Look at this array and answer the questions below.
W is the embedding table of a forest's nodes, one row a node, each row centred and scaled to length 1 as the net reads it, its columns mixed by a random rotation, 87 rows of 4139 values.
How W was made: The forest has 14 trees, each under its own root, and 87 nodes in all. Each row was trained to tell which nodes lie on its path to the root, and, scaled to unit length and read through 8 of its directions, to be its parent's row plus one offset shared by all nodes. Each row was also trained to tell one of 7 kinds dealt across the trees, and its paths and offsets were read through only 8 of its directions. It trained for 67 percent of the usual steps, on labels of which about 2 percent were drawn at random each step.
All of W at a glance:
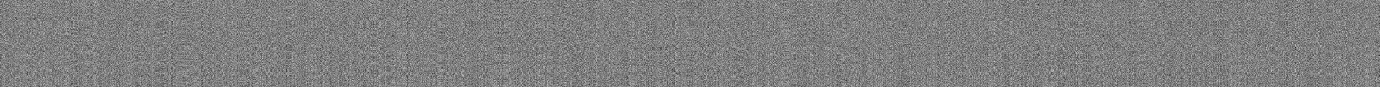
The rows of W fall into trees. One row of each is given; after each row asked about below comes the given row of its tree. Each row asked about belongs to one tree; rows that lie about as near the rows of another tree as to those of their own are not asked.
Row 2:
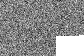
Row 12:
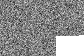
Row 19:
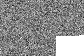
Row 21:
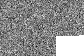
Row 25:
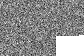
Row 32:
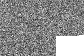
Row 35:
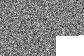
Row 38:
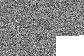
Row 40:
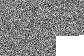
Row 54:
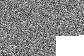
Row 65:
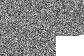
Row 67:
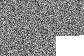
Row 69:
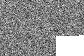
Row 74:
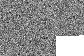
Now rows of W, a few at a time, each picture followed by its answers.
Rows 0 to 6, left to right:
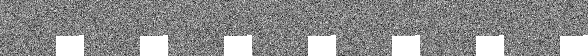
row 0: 32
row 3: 40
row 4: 19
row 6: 74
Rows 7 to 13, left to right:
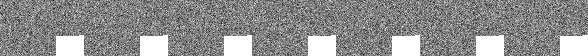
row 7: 12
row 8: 40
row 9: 21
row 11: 21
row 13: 25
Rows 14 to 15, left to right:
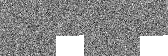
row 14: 32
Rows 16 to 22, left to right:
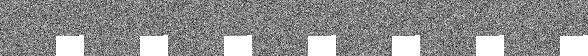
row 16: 69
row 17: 74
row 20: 40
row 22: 2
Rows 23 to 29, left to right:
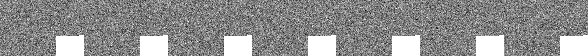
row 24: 2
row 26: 21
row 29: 12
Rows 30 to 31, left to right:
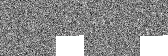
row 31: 35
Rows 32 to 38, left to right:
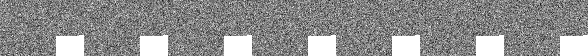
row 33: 67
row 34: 21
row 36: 35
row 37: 12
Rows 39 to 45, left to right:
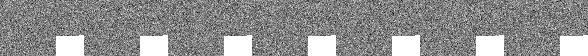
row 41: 12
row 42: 40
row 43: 35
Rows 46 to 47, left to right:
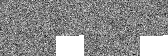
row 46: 69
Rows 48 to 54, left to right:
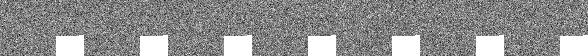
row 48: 19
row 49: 19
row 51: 40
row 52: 67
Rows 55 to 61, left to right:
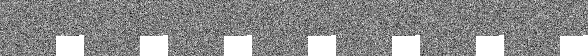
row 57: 2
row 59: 74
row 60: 65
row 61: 21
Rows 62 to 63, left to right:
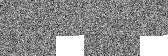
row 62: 38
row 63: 32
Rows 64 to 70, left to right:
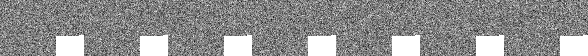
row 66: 54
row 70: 69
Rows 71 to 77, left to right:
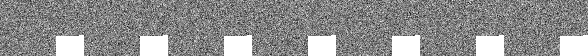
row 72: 74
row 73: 35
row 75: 69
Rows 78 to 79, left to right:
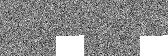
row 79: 32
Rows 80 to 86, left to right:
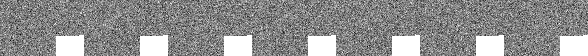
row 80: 54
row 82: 69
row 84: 2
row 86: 54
